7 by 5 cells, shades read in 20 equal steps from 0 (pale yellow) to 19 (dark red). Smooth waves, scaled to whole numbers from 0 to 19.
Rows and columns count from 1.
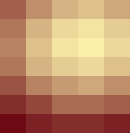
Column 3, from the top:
5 2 1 3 7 11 16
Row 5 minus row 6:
-3 -5 -4 -5 -4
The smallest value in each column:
9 4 1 0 2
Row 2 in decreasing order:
10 5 3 2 1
